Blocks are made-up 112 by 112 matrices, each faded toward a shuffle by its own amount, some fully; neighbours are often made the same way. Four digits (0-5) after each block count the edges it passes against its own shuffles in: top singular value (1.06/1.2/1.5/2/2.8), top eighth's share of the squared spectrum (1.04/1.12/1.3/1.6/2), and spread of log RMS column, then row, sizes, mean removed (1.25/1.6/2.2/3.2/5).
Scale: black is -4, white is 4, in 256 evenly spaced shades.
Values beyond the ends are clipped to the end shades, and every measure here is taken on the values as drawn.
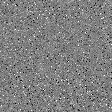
0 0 0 0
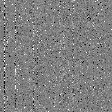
3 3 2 0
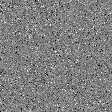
1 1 0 0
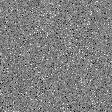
1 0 0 0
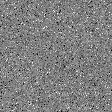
2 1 0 0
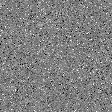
0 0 0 0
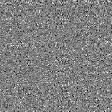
4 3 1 2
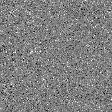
3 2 0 0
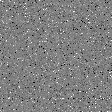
1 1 0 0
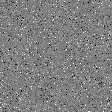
0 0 0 0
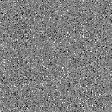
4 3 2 1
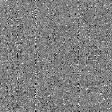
3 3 2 0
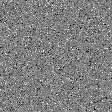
1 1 0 0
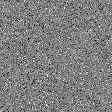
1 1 0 0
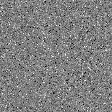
2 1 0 0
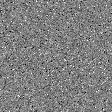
0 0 0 0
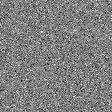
0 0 0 0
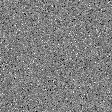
0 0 0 0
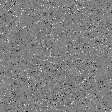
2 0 0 0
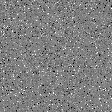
3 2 0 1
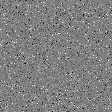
2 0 0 0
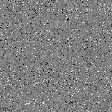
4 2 0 1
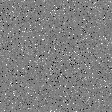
0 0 0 0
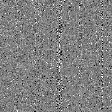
3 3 3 0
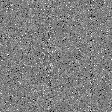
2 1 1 0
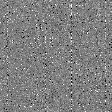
3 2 2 0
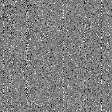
2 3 3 0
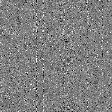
3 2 3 0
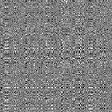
5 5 3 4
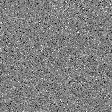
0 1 0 0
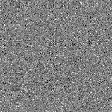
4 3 1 1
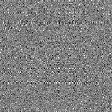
4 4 2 3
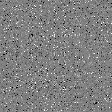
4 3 2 1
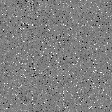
3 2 1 0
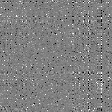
5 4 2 2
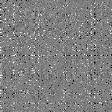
4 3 2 2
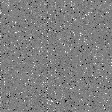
3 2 1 0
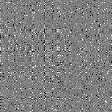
5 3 3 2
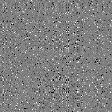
4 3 2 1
